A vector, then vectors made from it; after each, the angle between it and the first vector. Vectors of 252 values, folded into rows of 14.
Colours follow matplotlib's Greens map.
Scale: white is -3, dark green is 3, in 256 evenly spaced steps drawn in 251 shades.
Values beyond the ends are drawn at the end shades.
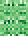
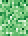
partly opposed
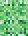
nearly parallel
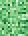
partly aligned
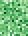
partly aligned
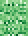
nearly parallel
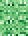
nearly parallel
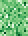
orthogonal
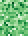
partly aligned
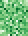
partly aligned
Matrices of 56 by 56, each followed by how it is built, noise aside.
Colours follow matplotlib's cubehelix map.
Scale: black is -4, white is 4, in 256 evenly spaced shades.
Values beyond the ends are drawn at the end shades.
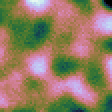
smooth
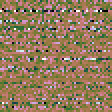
uneven rows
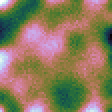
smooth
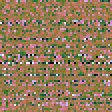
uneven rows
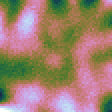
smooth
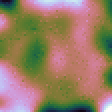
smooth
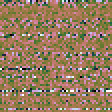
uneven rows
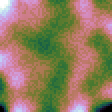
smooth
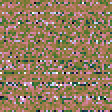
uneven rows
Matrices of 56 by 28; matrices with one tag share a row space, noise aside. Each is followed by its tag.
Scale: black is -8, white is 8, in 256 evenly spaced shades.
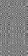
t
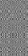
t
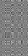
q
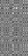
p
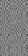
t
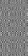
t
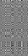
q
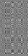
q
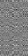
p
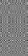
t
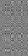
q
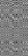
p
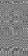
p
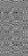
p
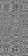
p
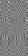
t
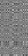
p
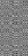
p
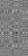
p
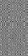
t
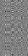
q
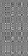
q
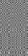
t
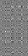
q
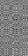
p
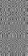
t
